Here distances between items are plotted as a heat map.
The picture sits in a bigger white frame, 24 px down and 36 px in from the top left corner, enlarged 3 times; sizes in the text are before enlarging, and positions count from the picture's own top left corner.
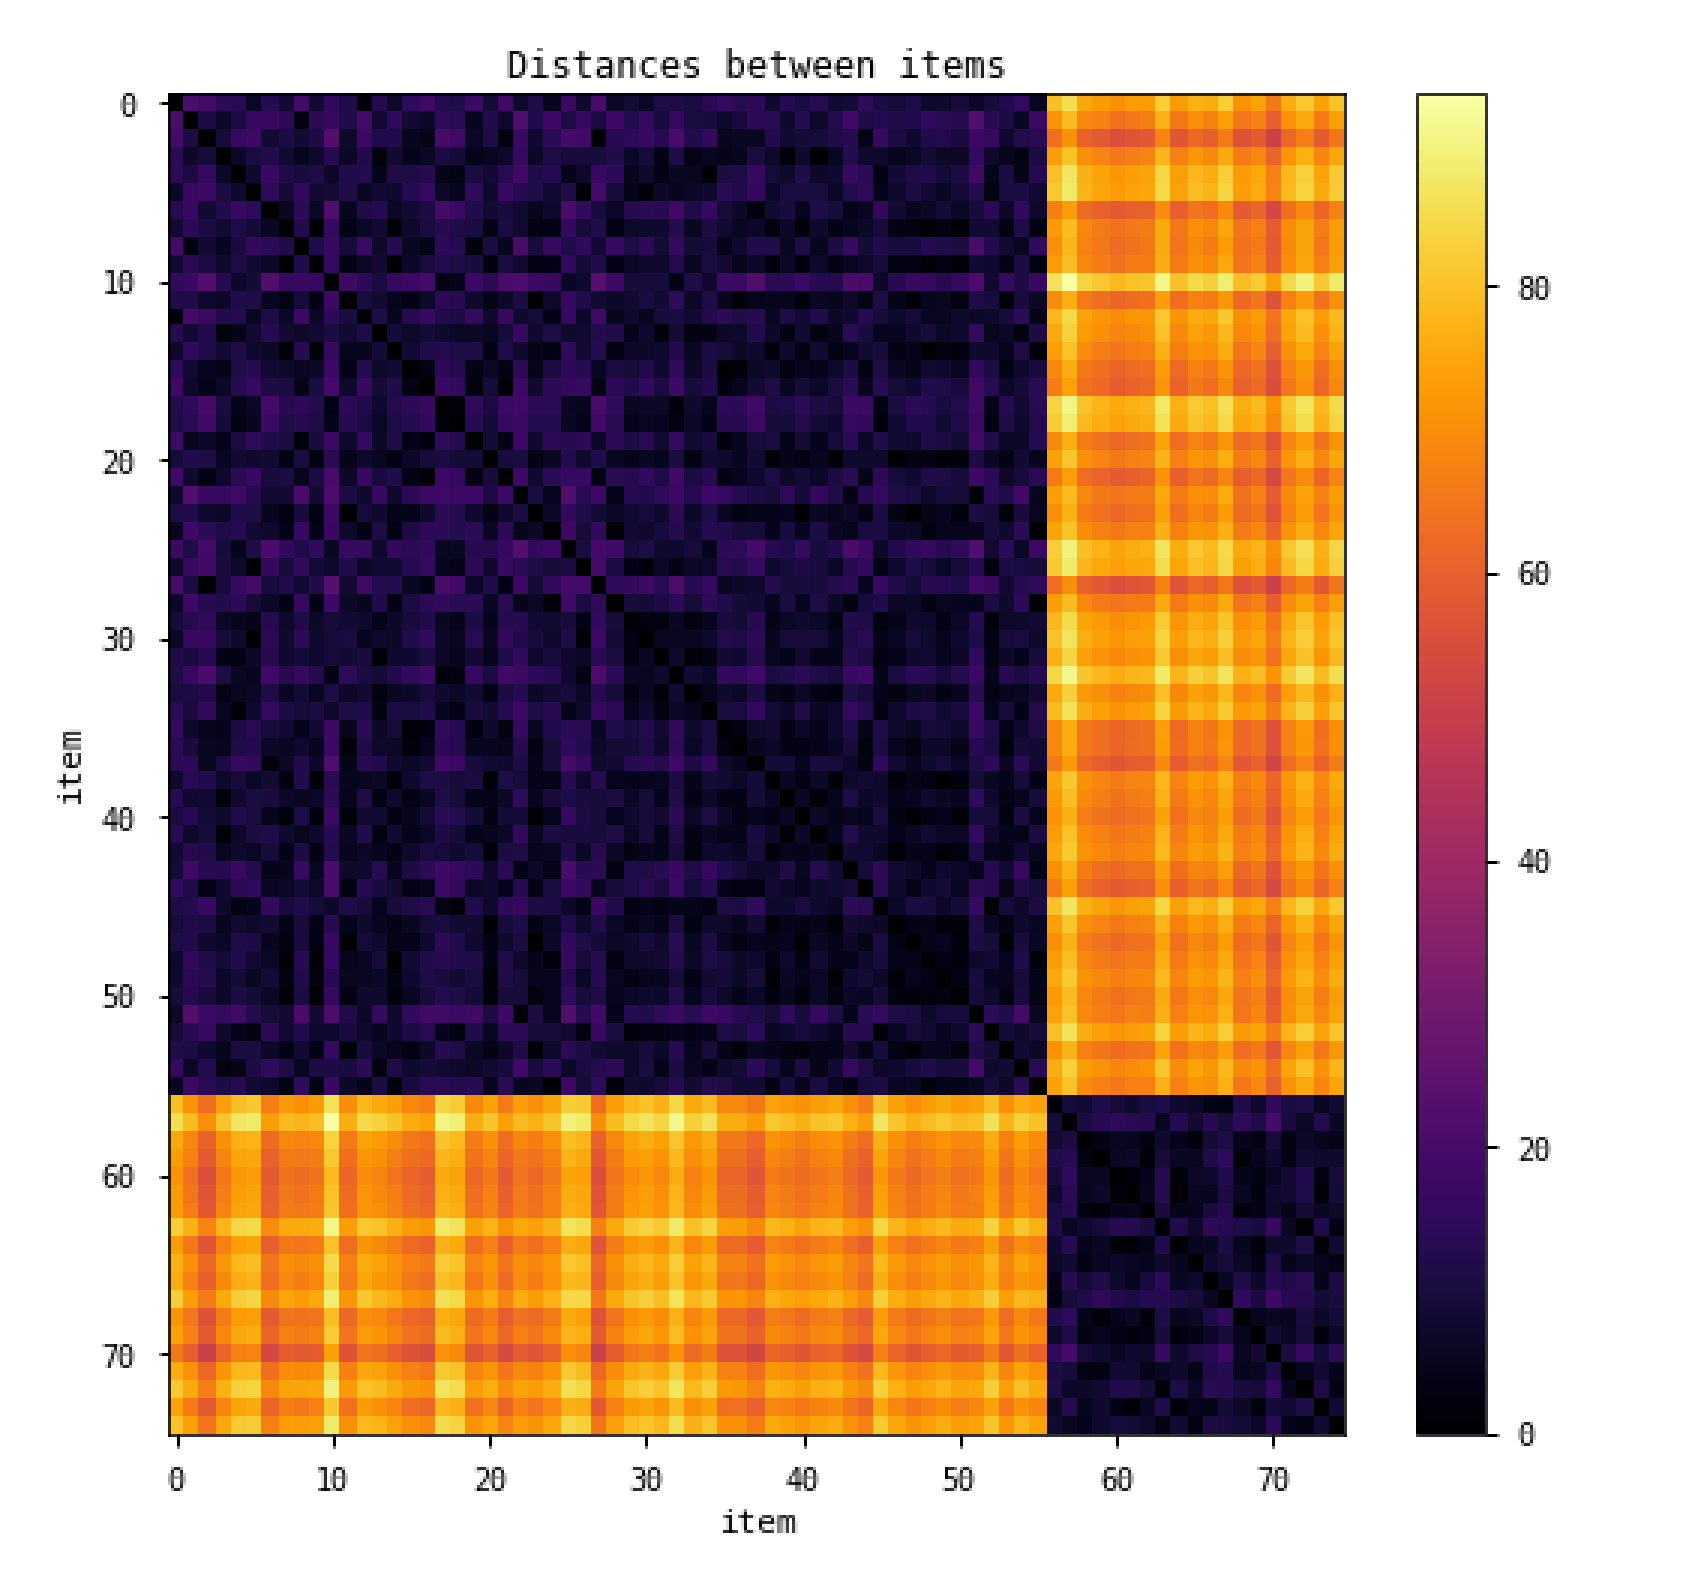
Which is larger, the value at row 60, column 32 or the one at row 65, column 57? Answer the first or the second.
the first
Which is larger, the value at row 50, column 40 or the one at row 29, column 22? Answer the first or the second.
the second
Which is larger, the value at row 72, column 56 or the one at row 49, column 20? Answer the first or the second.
the first
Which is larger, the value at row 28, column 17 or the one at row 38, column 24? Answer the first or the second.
the first
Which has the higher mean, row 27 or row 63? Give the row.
63
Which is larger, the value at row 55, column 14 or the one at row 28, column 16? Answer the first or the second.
the second
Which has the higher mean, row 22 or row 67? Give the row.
67
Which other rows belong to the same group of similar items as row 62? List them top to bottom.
56, 57, 58, 59, 60, 61, 63, 64, 65, 66, 67, 68, 69, 70, 71, 72, 73, 74
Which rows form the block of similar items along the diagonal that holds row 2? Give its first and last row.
0 to 55
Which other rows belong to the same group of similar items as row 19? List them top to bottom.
0, 1, 2, 3, 4, 5, 6, 7, 8, 9, 10, 11, 12, 13, 14, 15, 16, 17, 18, 20, 21, 22, 23, 24, 25, 26, 27, 28, 29, 30, 31, 32, 33, 34, 35, 36, 37, 38, 39, 40, 41, 42, 43, 44, 45, 46, 47, 48, 49, 50, 51, 52, 53, 54, 55
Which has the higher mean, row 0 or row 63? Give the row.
63
